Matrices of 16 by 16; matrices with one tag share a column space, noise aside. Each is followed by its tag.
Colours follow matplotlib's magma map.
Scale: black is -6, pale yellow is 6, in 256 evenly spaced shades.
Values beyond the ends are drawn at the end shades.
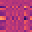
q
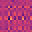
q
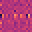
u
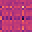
q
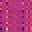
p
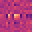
u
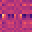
u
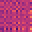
p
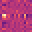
u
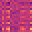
p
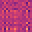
p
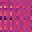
q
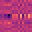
u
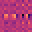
u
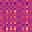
p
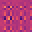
q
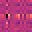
u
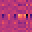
u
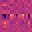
u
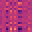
p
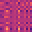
p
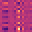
p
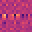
u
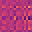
q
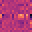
u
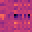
u
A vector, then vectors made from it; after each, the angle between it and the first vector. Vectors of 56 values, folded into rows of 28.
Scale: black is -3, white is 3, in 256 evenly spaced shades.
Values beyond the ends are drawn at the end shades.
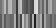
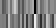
partly opposed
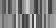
nearly opposite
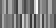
nearly parallel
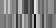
nearly parallel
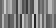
nearly parallel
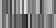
orthogonal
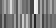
nearly parallel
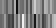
partly aligned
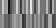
partly opposed
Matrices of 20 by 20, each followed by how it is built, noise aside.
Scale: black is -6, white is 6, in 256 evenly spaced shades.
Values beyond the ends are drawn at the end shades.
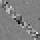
banded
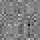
low rank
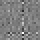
low rank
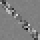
banded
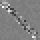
banded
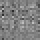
low rank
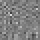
low rank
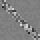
banded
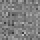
low rank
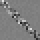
banded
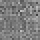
low rank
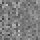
low rank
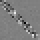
banded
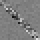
banded
